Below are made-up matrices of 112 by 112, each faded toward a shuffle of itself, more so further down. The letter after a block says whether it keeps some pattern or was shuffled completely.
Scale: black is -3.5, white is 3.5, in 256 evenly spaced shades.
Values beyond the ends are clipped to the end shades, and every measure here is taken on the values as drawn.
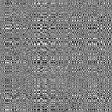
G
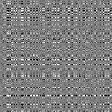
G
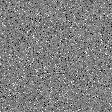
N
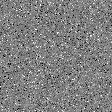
N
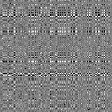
G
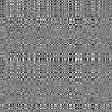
G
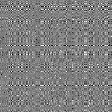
G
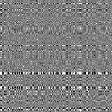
G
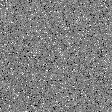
N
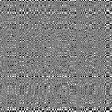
G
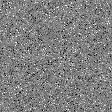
N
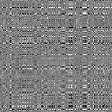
G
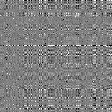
G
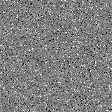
N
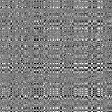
G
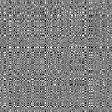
G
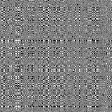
G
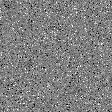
N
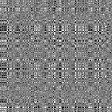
G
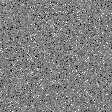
N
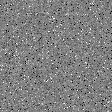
N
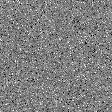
N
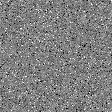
N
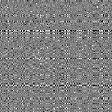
G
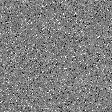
N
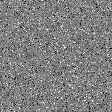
N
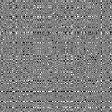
G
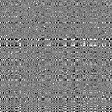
G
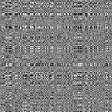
G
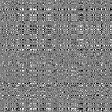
G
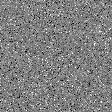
N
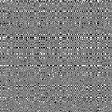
G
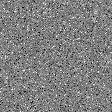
N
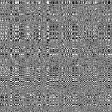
G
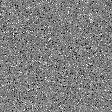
N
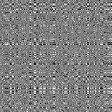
G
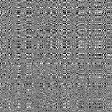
G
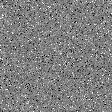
N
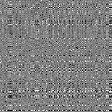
G
